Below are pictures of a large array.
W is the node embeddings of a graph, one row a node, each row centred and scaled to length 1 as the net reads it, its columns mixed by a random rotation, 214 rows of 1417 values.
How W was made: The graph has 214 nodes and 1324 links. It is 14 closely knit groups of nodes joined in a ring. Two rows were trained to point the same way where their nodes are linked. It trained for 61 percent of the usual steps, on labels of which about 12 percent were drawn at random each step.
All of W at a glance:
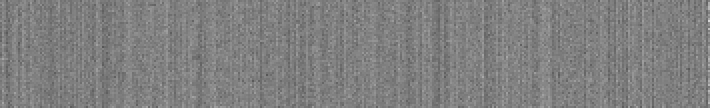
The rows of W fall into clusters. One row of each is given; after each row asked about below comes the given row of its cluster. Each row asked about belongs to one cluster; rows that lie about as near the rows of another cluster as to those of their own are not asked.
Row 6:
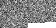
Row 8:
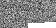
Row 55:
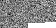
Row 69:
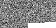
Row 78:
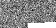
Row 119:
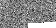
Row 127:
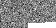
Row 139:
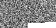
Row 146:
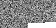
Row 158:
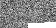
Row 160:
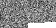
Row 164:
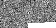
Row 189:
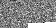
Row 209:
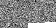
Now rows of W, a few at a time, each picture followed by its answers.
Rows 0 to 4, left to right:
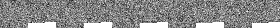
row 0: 189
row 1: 189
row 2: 139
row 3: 160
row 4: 8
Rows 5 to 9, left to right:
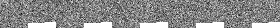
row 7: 158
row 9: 8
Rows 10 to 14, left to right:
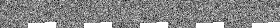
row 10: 6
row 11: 164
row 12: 189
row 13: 146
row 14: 69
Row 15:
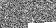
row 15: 119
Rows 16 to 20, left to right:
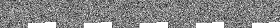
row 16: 189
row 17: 127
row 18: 69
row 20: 160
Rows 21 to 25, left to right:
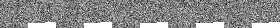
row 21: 209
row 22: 119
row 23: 209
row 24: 189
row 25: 164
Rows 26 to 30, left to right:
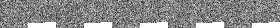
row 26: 139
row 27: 160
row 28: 55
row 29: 119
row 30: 55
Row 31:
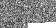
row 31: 139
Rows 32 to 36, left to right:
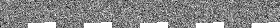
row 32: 69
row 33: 146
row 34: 189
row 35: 139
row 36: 69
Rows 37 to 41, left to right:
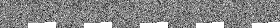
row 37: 119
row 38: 209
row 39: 6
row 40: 119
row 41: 119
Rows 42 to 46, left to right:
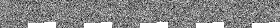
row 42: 119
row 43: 69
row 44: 209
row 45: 164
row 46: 69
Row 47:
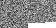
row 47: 55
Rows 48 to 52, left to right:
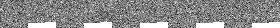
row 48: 127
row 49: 158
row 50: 8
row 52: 146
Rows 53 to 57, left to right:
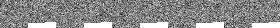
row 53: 6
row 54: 158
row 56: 209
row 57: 69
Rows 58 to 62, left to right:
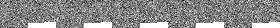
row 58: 119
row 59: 78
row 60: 146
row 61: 189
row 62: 55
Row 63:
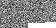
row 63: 8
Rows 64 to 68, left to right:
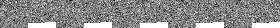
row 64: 6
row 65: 189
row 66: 164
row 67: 189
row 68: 189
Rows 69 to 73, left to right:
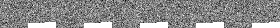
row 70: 160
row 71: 189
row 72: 146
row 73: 127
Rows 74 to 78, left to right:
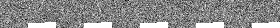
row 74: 158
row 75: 139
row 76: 189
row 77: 146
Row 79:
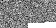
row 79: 164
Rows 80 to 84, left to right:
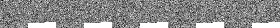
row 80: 164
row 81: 8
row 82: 55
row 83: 55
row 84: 158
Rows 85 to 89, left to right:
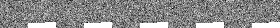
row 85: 146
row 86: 189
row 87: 139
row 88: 164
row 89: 78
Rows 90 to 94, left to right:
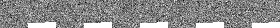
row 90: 164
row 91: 139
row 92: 127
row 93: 55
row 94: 8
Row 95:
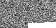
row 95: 8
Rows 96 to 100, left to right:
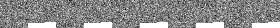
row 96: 158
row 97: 189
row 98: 6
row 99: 160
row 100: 119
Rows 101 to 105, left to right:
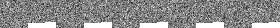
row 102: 127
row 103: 6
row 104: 78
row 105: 160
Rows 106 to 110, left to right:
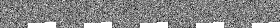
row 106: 6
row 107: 55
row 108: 127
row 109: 127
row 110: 164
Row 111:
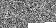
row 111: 146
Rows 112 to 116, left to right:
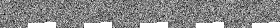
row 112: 78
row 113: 158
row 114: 127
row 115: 78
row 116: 78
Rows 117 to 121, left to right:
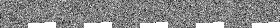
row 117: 160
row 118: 78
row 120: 6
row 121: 119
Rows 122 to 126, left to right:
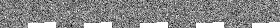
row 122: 119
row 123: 209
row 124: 69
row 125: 8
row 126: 55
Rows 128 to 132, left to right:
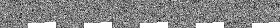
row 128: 119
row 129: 8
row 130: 127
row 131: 164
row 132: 69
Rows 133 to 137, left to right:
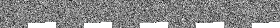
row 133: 55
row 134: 189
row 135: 119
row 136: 139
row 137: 164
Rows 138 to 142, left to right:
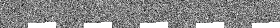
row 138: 127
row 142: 164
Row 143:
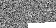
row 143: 164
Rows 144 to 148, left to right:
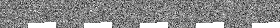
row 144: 158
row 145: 158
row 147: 146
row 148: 119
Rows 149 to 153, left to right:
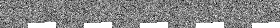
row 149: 158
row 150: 146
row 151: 146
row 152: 189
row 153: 158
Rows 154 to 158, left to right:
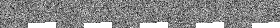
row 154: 146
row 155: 164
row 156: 78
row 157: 160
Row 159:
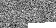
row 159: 209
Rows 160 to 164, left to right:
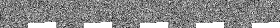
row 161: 209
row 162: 160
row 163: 164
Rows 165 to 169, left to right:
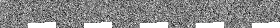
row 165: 119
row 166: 127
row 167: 146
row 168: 139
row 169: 78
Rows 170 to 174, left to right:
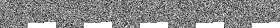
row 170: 119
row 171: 209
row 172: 55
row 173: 146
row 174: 6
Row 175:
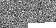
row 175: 8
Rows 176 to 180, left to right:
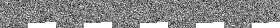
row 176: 209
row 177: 139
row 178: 209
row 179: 69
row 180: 139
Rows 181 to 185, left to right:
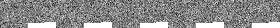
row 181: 69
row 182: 78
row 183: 119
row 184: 164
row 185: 78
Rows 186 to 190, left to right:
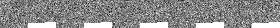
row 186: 78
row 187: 158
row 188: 146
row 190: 160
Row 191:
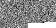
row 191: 78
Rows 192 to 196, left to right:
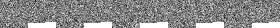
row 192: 209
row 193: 139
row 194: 139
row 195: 6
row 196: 160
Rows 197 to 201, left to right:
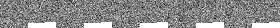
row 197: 158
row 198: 189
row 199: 69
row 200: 160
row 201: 189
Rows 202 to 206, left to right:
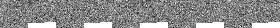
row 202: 78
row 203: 8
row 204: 78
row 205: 8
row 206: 119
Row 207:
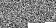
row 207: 209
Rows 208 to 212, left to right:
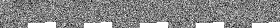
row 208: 78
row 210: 8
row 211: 139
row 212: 209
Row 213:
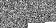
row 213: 6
